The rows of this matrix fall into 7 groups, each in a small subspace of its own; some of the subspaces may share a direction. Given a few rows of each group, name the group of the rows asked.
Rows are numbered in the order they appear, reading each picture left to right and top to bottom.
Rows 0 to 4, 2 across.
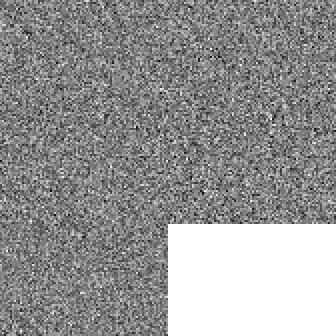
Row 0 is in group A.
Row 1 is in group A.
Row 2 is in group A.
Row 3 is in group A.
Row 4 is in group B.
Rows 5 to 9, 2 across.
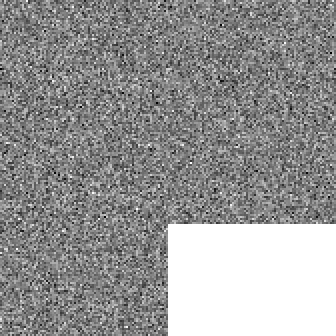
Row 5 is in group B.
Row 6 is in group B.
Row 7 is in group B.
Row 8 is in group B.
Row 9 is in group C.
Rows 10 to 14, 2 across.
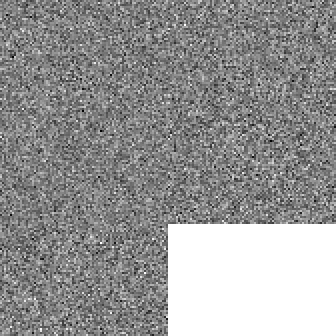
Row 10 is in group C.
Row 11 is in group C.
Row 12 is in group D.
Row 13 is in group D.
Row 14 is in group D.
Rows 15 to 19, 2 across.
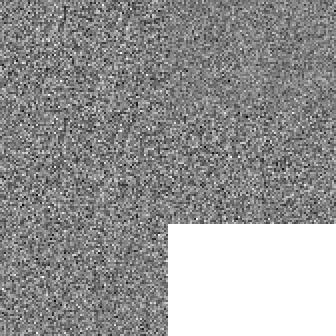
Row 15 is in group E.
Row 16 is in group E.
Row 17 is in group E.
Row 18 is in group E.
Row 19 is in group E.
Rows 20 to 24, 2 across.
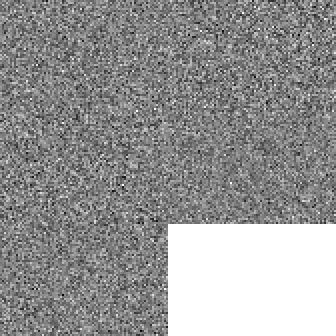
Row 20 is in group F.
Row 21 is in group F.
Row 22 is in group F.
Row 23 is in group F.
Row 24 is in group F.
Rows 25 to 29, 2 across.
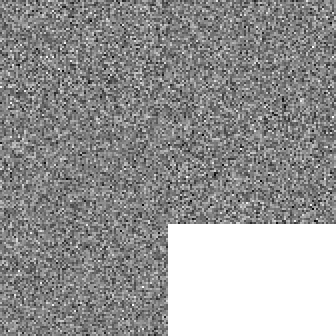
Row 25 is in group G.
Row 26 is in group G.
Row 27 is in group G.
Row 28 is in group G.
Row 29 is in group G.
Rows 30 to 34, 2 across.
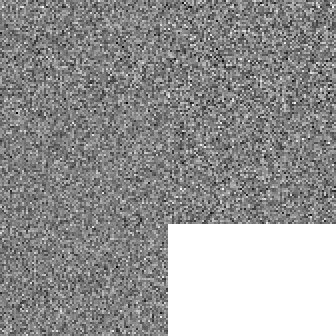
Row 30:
C
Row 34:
B
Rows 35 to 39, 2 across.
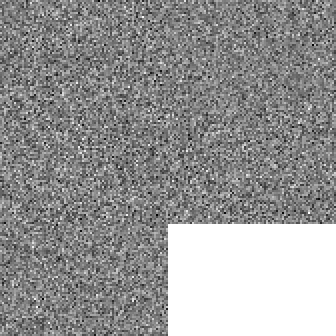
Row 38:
E
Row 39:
E
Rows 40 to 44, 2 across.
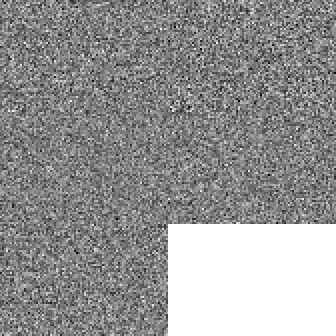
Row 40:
B
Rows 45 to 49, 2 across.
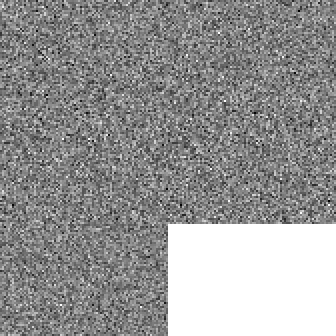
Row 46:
E
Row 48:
A
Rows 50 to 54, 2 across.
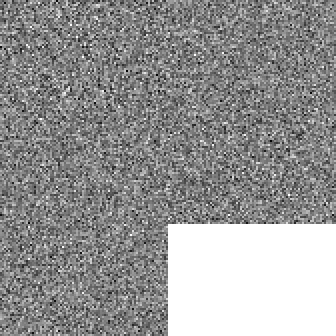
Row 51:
G
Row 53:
D
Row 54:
E
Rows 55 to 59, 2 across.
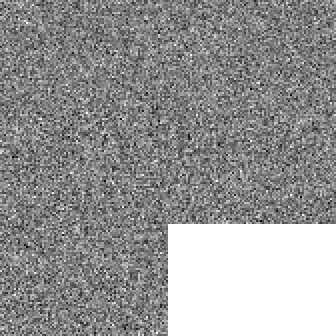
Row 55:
F
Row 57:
G
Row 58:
E
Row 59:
F
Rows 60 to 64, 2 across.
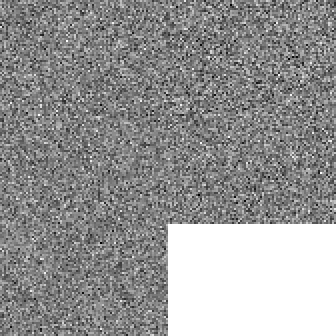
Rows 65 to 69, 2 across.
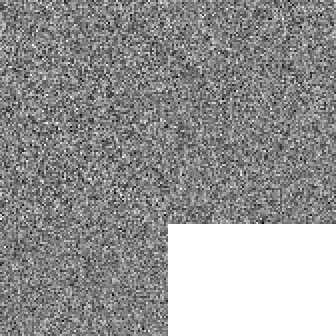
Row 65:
A
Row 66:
D
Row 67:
D
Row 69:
G
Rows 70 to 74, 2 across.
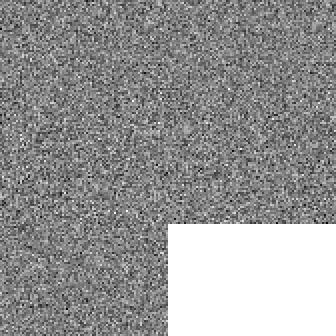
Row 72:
E
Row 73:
G
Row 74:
F
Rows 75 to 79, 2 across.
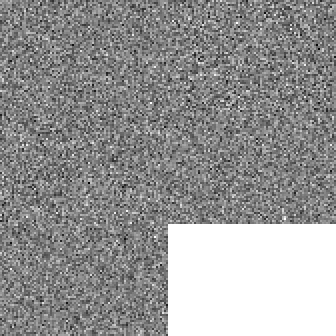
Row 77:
E
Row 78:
G
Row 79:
F
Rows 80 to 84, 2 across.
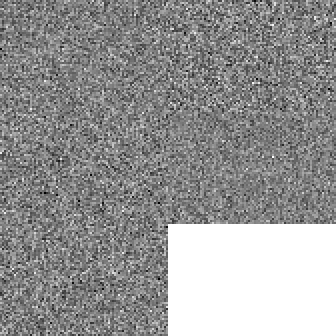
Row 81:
A
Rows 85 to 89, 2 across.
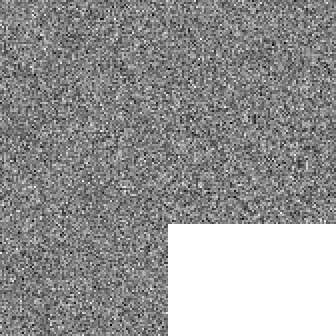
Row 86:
B
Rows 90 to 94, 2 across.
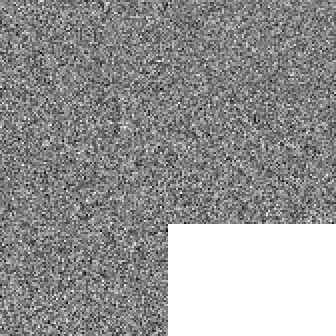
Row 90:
A
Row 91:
D
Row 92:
F
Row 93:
F
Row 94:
D
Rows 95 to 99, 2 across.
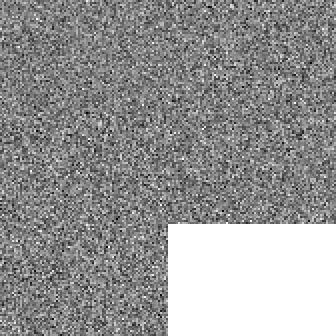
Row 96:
C
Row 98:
D
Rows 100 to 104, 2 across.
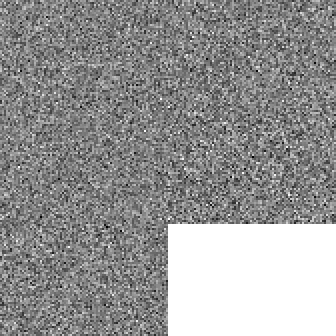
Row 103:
D
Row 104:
G
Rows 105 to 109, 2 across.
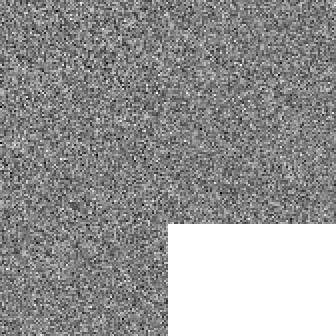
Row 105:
D
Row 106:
A
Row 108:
B
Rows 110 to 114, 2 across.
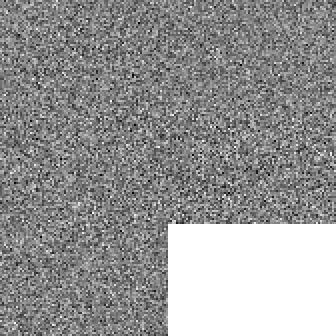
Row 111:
A
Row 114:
G
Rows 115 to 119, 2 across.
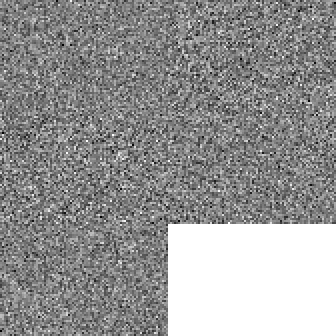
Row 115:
E
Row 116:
E
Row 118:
A
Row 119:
D
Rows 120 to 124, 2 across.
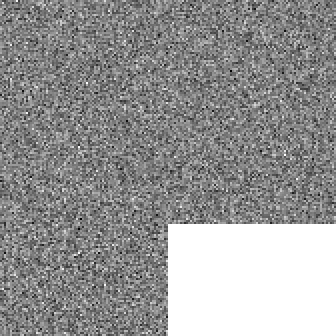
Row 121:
F
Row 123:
A
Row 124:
E
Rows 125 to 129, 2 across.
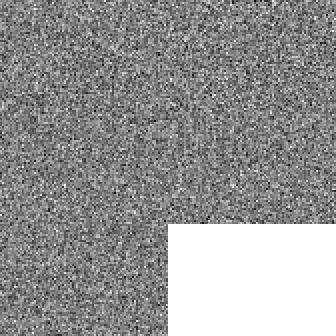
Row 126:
A
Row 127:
D
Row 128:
E
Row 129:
E
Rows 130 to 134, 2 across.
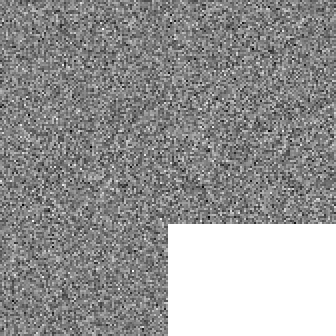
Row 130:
D
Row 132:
E
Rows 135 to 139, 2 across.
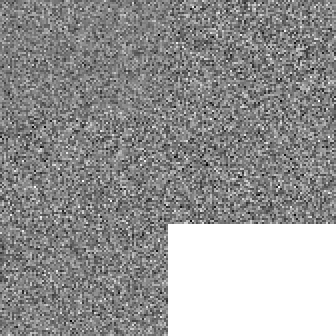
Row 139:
A
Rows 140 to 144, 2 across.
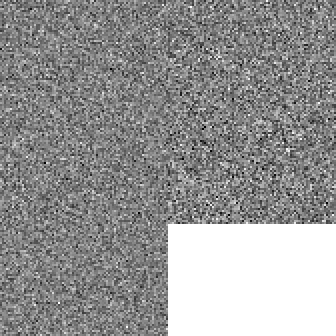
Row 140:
A
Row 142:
G
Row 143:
D
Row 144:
A
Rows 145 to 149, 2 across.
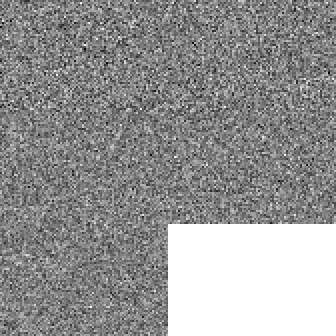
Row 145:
D
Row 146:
B
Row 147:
E
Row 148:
A
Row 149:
G
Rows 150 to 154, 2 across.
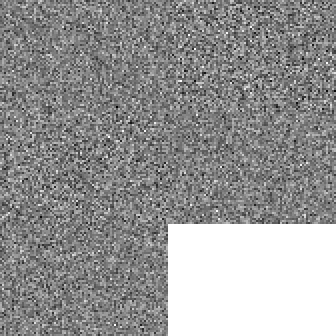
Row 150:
C
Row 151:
F
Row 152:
E
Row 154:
E
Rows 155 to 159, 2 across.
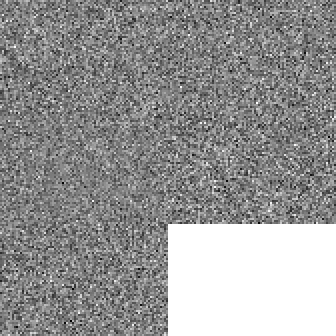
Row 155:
D
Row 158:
A
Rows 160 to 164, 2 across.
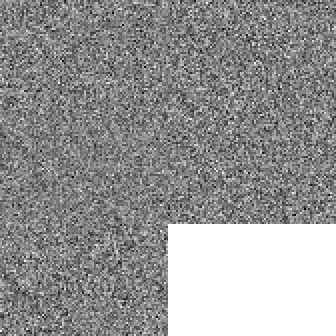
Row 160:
G
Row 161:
B
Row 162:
A
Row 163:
C
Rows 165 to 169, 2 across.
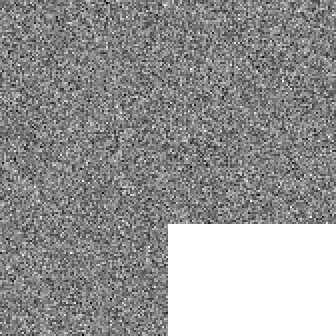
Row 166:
D
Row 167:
D
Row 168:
C
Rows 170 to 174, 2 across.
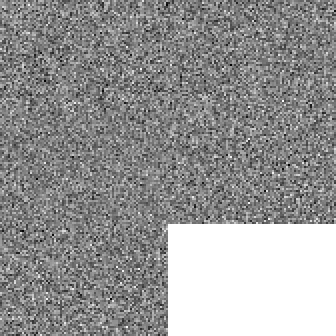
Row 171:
E
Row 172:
G
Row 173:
E
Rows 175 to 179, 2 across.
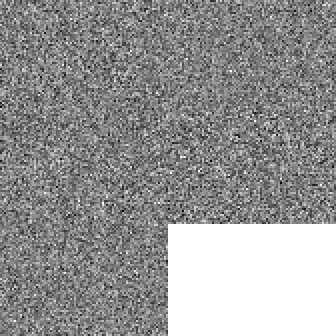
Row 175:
D
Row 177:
A
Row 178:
G
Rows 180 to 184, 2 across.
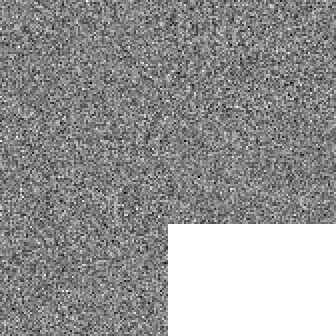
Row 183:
B
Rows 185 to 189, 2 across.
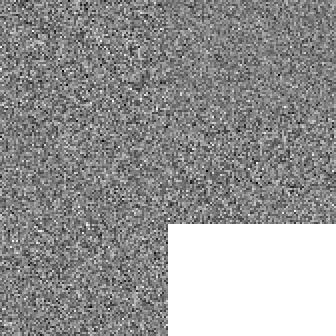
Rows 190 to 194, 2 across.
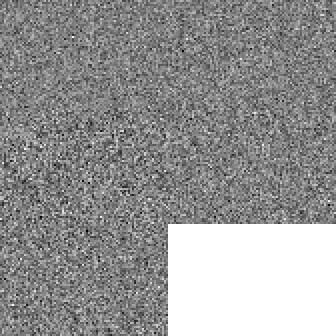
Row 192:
D
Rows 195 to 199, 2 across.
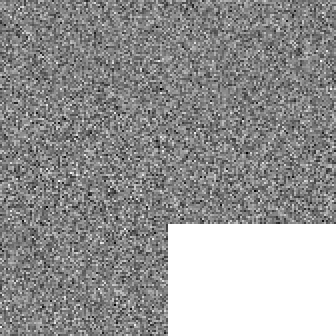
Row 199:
D
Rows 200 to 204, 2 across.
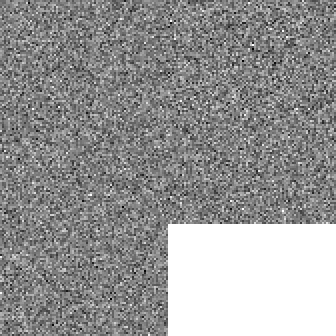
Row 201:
D
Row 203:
G
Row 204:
G
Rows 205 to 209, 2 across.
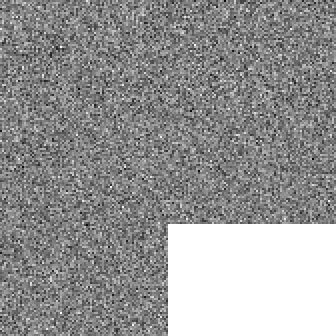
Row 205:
A
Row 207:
C
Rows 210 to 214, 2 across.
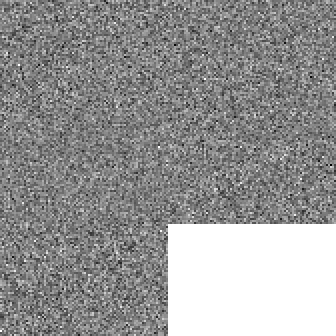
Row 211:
A
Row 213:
B
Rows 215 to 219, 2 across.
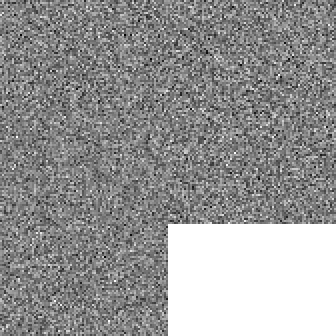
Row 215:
F
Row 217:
C
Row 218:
A
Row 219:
E
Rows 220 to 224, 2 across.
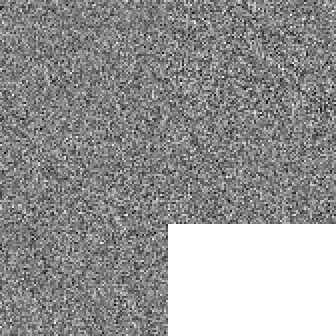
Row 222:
B
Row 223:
C
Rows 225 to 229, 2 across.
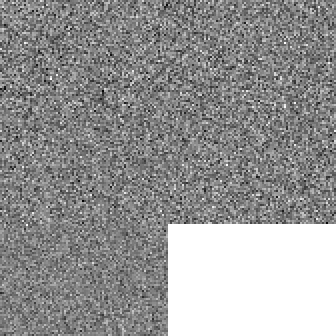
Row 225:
A
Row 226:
G
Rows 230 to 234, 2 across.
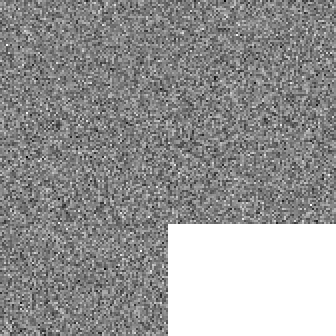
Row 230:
A
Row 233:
G
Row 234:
B
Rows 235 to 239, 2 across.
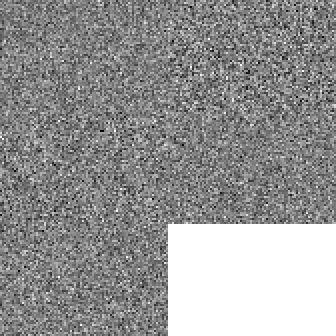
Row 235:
A
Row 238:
B
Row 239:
G
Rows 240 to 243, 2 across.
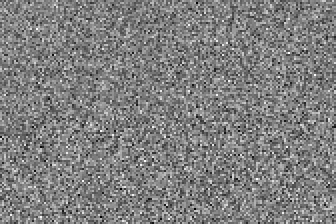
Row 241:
E
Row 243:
D
